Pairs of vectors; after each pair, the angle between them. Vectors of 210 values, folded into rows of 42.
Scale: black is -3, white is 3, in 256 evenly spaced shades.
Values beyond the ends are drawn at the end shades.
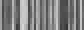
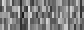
partly opposed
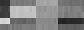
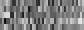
partly opposed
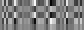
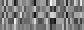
nearly opposite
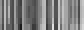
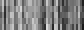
nearly opposite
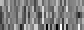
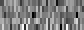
partly opposed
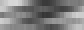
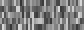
orthogonal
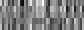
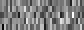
orthogonal
